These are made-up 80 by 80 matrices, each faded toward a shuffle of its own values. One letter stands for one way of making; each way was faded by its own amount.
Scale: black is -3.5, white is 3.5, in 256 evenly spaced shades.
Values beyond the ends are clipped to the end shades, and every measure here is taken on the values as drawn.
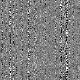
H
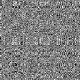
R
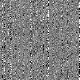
H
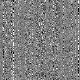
H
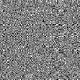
R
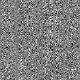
H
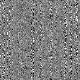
H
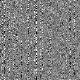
H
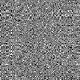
R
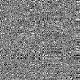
R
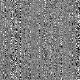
H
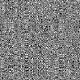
R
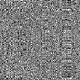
R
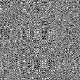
R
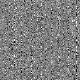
H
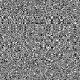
R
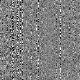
H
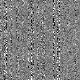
H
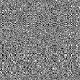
R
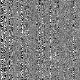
H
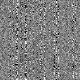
H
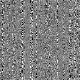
H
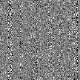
H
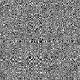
R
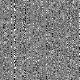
H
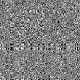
R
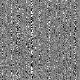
H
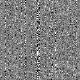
H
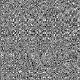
R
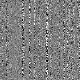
H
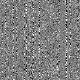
H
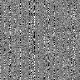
H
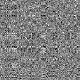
R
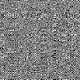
R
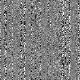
H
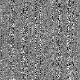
H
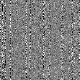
H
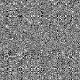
R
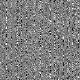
H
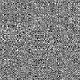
R
